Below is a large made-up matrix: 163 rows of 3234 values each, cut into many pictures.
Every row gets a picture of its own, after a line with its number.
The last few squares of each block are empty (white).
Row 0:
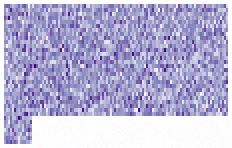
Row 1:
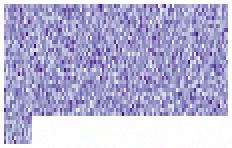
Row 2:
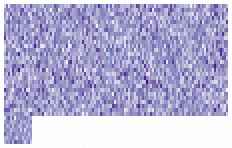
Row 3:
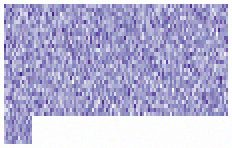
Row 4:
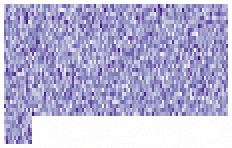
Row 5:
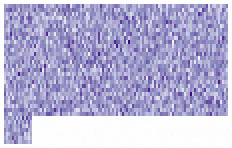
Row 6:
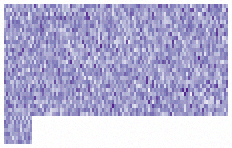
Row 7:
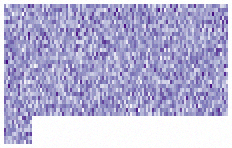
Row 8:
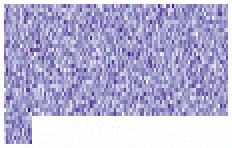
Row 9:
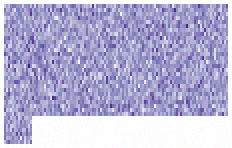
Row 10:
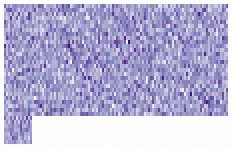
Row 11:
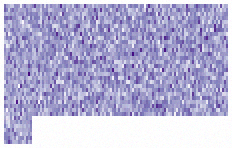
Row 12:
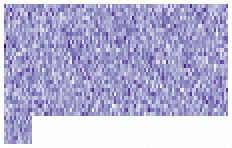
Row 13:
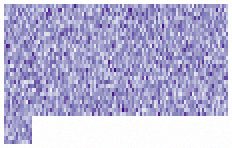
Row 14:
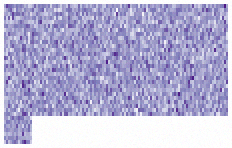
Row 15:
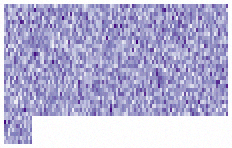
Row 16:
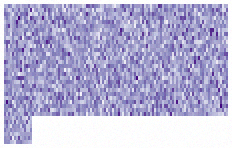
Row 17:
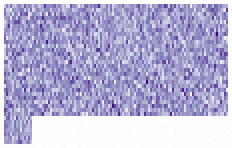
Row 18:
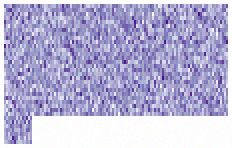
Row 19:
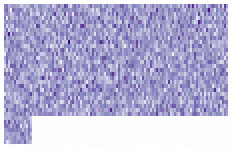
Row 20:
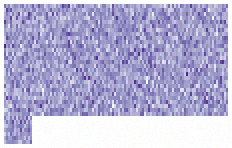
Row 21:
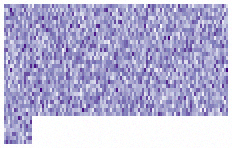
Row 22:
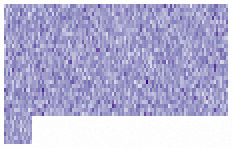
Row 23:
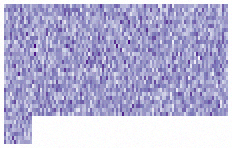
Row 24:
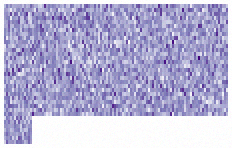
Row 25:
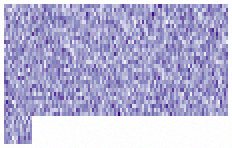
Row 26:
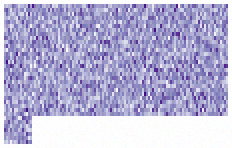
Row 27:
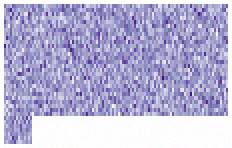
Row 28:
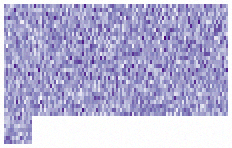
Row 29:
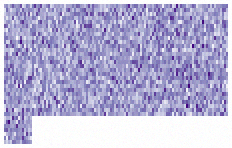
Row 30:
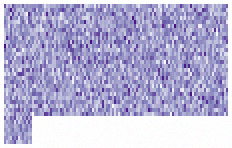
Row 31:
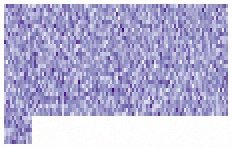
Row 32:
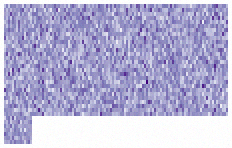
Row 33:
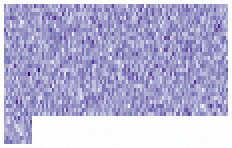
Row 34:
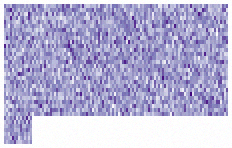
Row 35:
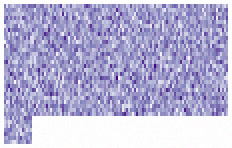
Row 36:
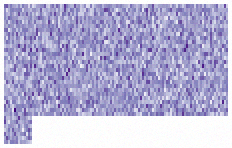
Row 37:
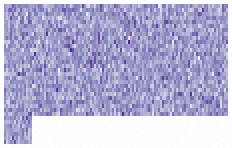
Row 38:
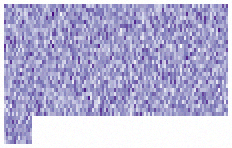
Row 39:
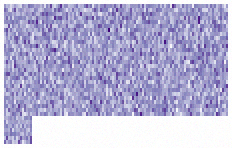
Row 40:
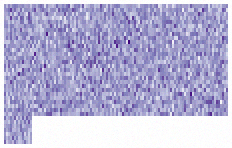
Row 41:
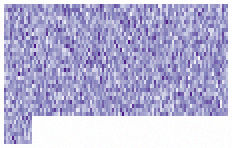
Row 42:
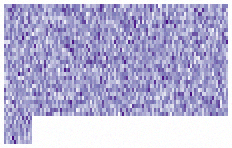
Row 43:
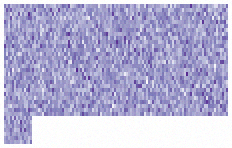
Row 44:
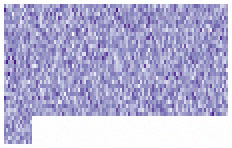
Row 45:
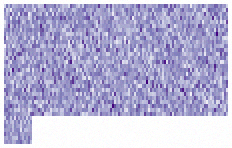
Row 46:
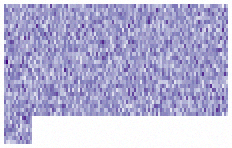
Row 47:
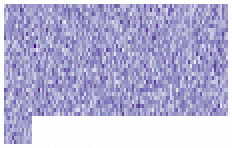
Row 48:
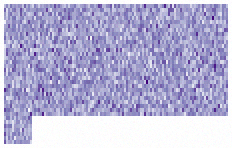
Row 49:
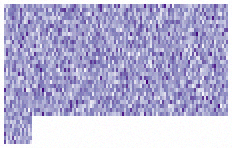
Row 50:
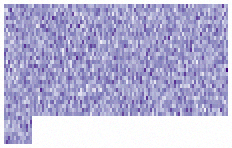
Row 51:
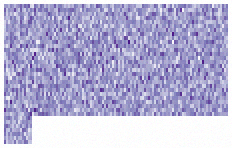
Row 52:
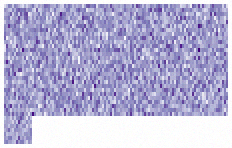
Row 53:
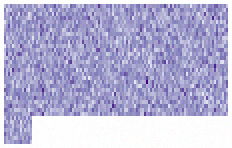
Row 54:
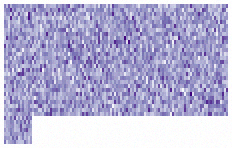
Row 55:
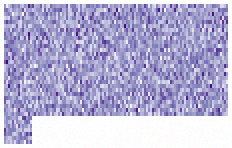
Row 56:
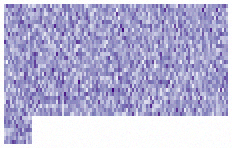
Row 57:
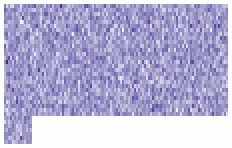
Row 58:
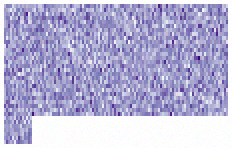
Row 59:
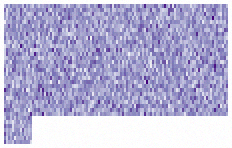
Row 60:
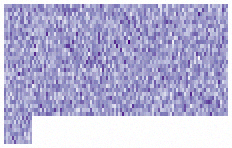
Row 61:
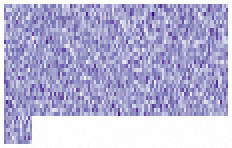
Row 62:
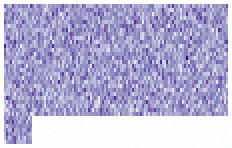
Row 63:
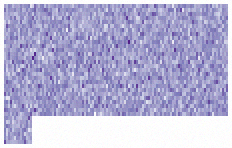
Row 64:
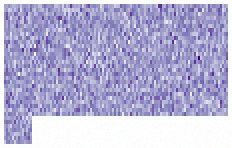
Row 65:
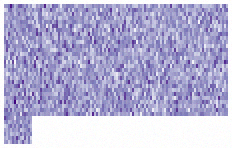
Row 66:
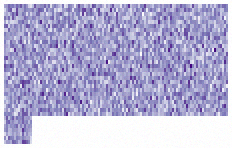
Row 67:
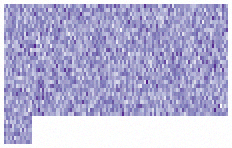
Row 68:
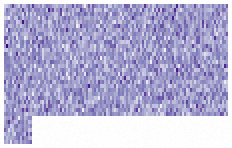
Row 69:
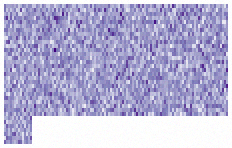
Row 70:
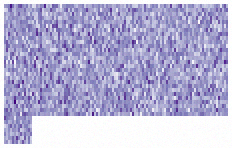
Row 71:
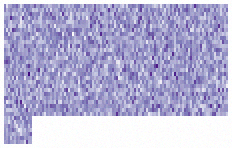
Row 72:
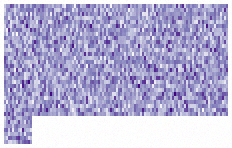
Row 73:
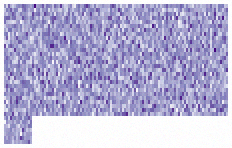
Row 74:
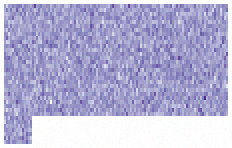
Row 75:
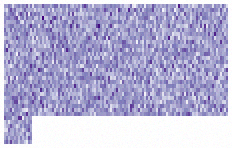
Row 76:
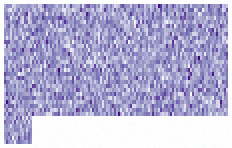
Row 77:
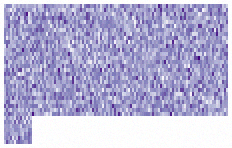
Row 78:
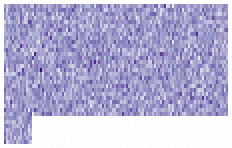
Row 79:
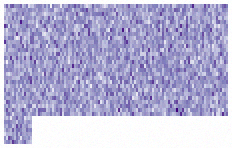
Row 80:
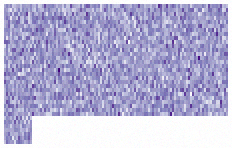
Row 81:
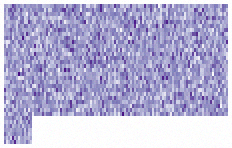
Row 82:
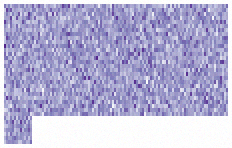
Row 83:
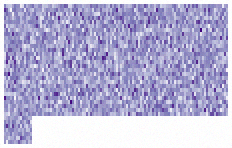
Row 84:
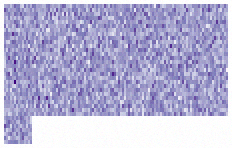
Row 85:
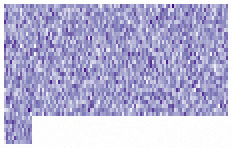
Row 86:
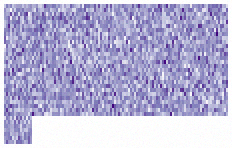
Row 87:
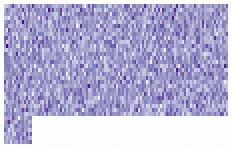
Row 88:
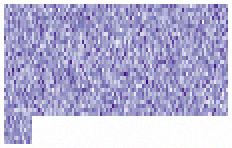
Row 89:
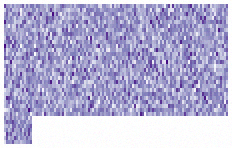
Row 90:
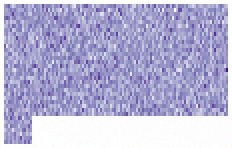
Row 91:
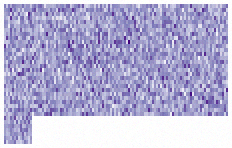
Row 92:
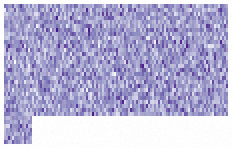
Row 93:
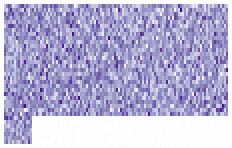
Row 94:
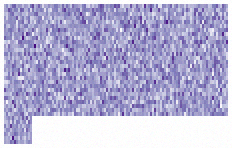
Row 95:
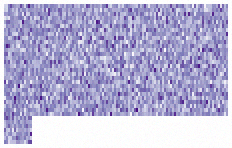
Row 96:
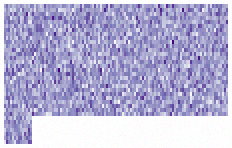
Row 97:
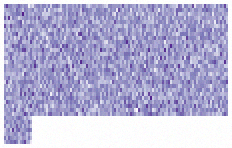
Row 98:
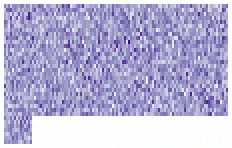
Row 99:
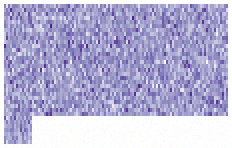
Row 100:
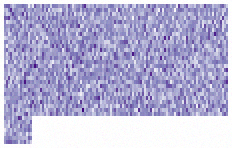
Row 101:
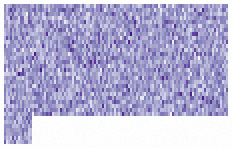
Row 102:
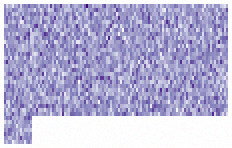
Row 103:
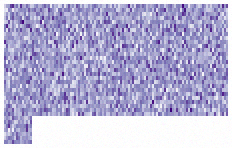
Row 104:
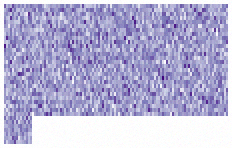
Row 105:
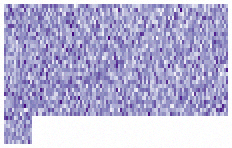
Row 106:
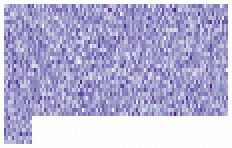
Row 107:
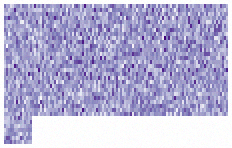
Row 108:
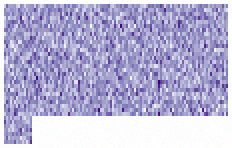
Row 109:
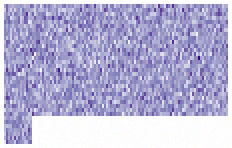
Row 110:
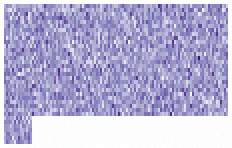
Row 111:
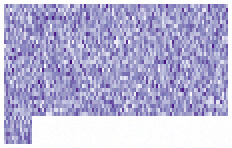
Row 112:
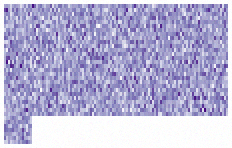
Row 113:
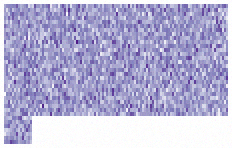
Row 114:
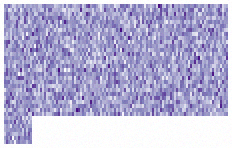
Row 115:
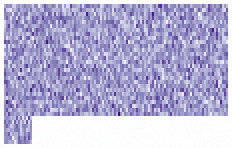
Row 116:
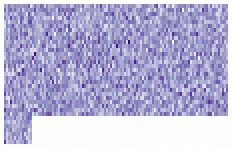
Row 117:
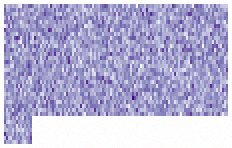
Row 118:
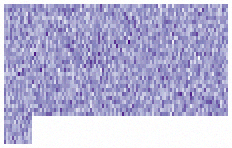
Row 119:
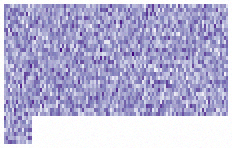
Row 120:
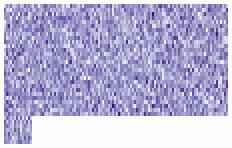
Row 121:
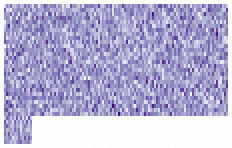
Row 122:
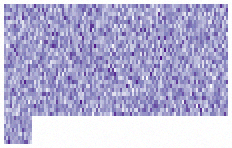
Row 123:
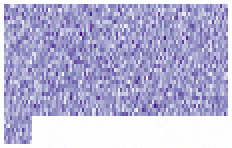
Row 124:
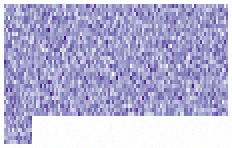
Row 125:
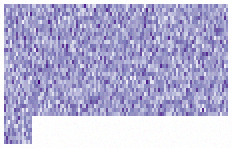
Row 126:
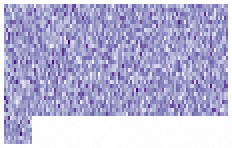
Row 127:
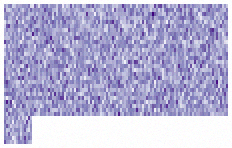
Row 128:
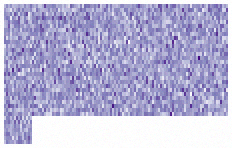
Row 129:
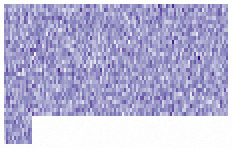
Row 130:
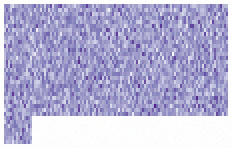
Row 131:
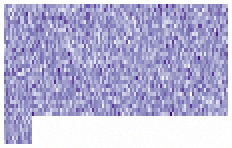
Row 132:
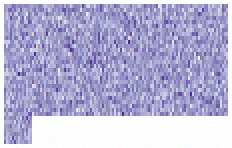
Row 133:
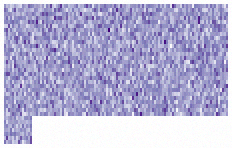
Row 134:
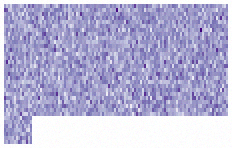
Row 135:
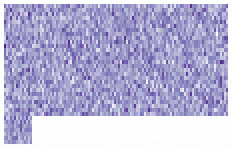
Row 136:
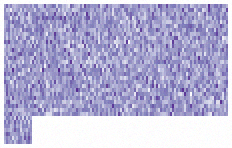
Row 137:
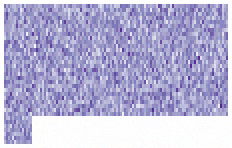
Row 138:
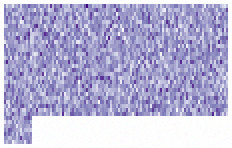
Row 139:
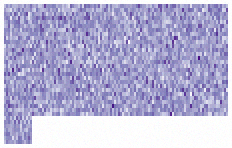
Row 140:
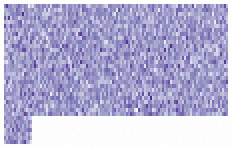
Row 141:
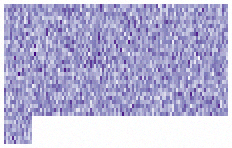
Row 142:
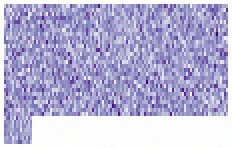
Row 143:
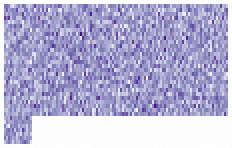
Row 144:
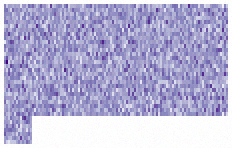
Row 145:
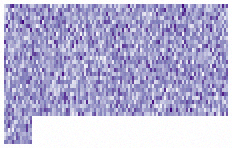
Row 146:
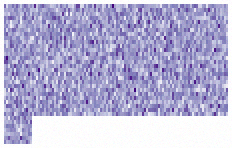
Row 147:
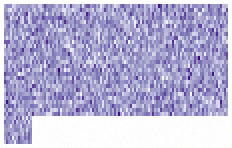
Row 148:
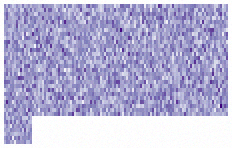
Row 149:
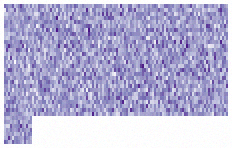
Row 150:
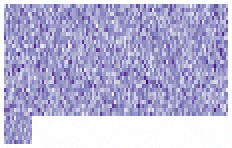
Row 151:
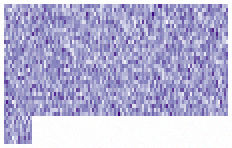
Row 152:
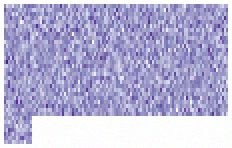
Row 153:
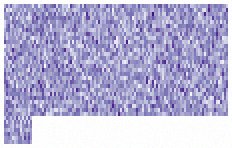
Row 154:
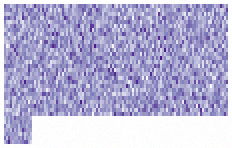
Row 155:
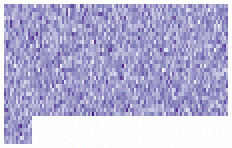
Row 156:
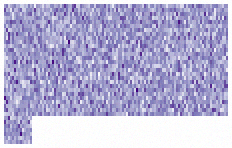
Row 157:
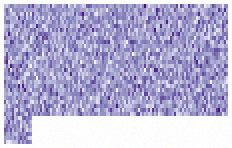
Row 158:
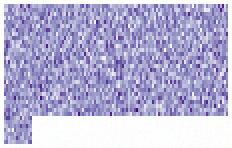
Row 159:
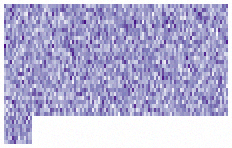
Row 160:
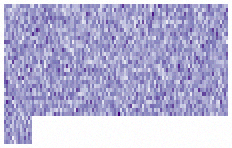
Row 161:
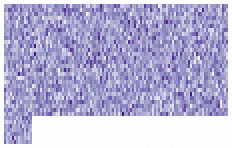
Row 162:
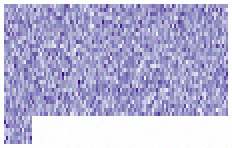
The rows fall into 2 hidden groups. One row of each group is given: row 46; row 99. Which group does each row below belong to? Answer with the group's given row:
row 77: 99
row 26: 46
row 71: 46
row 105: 46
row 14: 46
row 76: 99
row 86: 99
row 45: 99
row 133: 46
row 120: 99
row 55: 46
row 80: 99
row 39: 46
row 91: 99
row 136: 99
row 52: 99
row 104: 99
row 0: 46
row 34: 99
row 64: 99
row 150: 99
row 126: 46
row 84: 46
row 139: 99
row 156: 46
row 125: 46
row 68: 46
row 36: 46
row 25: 99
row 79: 46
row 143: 46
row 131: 99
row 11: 46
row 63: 99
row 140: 46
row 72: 46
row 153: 99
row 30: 99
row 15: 46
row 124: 46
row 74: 46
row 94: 99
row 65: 46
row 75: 46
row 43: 99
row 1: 99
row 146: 46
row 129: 99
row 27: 99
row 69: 46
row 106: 46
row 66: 46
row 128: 99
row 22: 99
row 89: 99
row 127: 99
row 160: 99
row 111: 99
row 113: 46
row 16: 99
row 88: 99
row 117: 46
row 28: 46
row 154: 46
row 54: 99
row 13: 46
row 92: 46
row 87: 46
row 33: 46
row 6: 99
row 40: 99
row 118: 99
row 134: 46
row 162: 46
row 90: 46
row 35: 46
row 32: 99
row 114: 99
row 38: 99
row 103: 46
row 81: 99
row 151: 99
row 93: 46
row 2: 99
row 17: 99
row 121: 99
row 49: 99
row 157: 46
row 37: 99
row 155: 46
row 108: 46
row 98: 99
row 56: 46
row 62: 99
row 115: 99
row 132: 99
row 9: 46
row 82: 99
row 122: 46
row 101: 99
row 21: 46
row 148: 99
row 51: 99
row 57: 46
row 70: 46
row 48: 99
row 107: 46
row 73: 46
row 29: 46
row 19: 46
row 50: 46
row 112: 46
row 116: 99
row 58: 99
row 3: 99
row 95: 46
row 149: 46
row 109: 99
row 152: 46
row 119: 46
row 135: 99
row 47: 99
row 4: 99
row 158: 46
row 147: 99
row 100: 46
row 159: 99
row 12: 99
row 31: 46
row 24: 99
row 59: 99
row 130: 46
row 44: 46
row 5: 99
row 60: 99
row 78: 99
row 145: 46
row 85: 99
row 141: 99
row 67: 99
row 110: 99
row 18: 99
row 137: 99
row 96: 99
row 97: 46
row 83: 46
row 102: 46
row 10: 99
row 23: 99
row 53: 99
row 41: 99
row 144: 46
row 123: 46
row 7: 46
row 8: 99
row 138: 46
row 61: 99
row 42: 99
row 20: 99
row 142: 99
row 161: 99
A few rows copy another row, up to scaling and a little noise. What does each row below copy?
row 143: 123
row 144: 46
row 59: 48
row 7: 55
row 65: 70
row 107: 28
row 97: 140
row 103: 145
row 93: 105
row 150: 2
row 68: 87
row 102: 138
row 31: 56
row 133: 39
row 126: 156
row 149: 92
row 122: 154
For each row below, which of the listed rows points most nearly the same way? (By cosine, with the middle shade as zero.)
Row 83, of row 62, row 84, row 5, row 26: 84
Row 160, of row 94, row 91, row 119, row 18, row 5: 119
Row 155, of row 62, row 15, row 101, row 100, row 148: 15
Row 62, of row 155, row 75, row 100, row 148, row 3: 3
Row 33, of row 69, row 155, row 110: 69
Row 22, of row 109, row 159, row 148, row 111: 111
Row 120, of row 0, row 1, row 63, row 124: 63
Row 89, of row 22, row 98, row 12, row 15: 12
